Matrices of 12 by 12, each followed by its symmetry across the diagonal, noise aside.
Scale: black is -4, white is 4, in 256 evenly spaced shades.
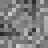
symmetric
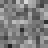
neither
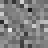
antisymmetric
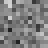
neither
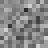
symmetric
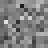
antisymmetric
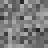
neither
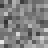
neither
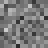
symmetric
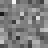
antisymmetric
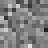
antisymmetric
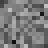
symmetric
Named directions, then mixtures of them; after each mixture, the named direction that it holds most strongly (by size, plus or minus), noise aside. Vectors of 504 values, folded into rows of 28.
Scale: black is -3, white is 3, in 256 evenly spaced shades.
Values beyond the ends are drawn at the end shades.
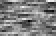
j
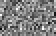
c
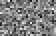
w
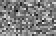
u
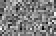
c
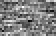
j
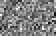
c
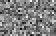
w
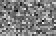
u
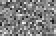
w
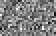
c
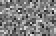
w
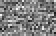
c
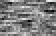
j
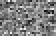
w
